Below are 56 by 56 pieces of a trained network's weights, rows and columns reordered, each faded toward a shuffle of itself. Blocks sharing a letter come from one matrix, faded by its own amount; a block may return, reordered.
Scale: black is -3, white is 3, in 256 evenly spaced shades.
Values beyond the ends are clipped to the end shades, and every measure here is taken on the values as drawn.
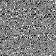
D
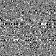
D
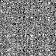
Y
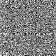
Y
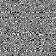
D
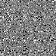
D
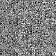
Y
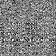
Y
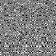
D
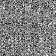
Y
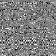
D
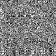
Y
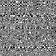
D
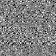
D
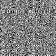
Y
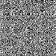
Y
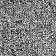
Y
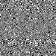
D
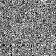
Y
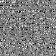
D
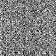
Y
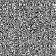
Y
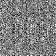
Y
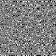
D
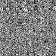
Y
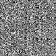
Y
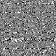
D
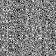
Y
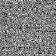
D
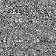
D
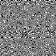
D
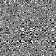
D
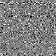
D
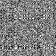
Y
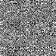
Y
